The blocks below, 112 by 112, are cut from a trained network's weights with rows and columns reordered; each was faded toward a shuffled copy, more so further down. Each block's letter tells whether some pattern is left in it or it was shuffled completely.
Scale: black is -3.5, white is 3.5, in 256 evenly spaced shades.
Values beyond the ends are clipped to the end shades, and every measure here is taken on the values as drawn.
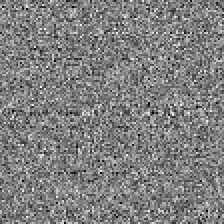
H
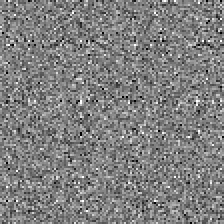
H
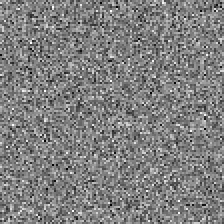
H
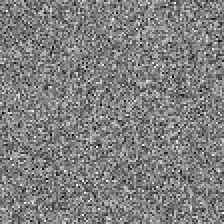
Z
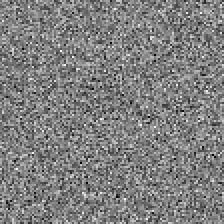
Z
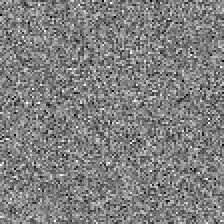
Z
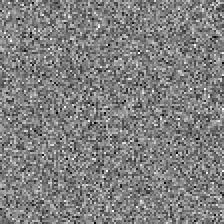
Z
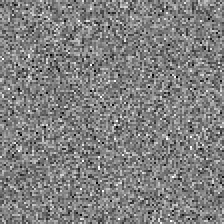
Z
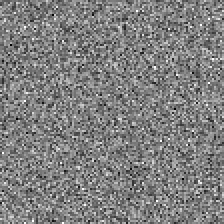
Z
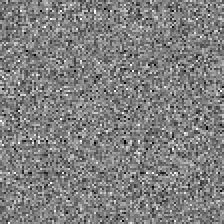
H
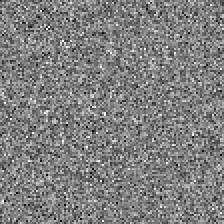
Z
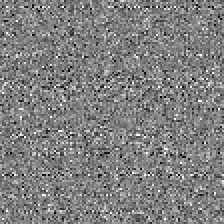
H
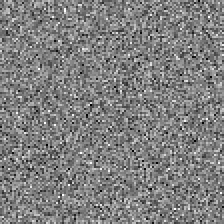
Z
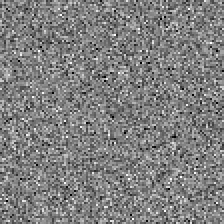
Z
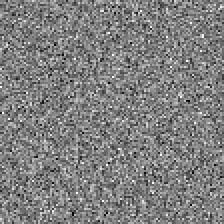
Z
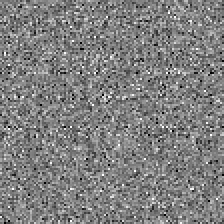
H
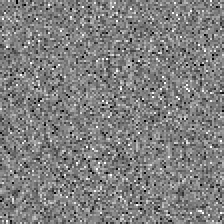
Z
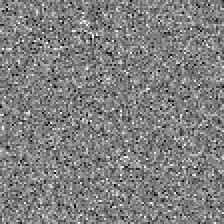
Z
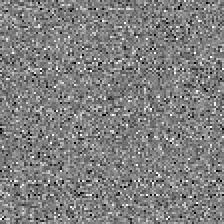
H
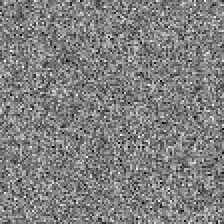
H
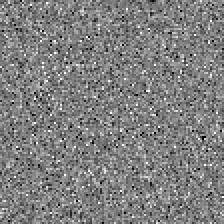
Z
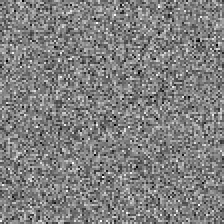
Z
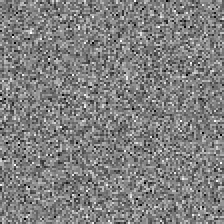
Z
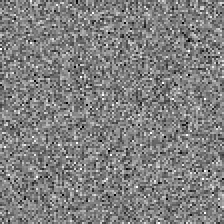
Z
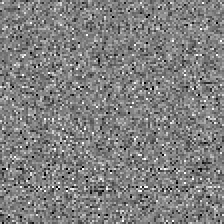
H
